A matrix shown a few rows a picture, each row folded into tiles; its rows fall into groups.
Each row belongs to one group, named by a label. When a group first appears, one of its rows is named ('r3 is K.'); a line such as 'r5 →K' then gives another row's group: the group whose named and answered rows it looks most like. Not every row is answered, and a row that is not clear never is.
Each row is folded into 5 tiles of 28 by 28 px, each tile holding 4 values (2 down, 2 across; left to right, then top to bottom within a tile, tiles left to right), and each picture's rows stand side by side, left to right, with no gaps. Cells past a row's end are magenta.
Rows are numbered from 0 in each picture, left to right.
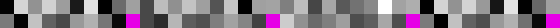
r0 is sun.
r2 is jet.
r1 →sun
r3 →sun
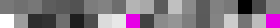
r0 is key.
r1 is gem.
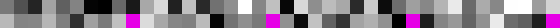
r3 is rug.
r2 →sun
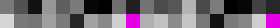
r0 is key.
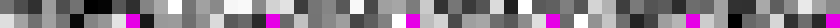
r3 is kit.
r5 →jet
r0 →key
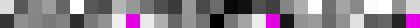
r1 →key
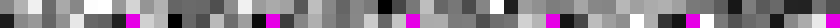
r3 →kit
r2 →gem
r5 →key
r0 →rug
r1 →jet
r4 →rug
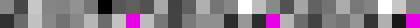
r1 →jet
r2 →jet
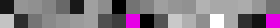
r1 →rug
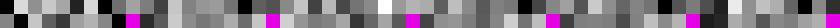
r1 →gem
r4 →gem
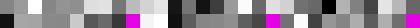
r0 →rug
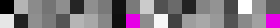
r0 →sun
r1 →kit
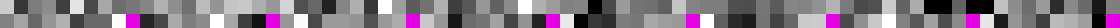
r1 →rug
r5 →key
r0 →kit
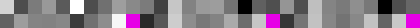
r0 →kit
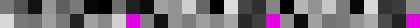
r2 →sun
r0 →key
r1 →sun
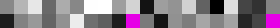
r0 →rug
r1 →sun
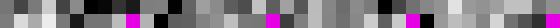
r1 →key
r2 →gem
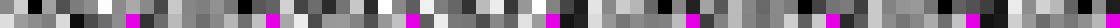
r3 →kit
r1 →gem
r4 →gem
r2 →kit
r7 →gem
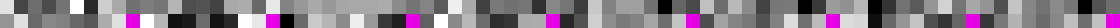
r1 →key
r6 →jet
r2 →rug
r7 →gem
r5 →gem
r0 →kit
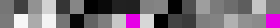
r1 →key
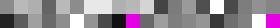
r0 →rug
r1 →kit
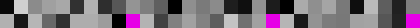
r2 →sun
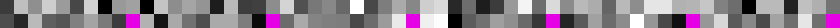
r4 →rug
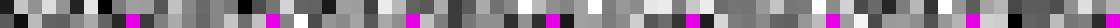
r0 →sun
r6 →kit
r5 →kit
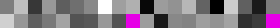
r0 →jet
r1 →sun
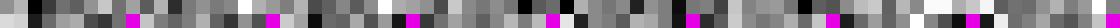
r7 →kit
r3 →gem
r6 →rug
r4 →sun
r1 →jet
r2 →jet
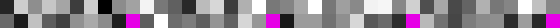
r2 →rug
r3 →jet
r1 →kit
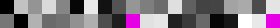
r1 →key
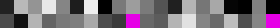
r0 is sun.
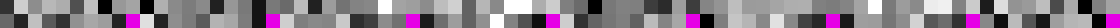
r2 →jet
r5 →rug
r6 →rug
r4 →key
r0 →sun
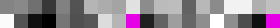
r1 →rug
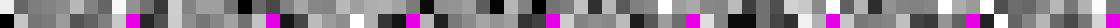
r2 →rug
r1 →gem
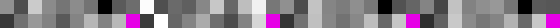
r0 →gem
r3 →gem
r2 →gem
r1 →kit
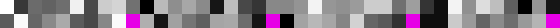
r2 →rug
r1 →sun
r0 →kit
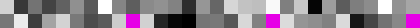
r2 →jet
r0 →kit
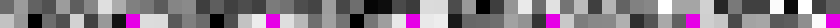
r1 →key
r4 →jet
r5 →kit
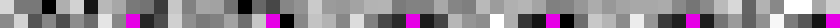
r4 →rug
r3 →rug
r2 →rug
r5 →rug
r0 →kit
